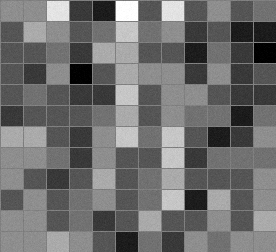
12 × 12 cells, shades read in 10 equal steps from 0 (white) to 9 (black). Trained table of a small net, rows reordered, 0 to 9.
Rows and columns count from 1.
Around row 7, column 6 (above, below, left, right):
3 6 4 5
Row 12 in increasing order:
3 4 4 4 4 4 4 5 5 6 7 8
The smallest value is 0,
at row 1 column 6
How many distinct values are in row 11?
5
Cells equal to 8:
8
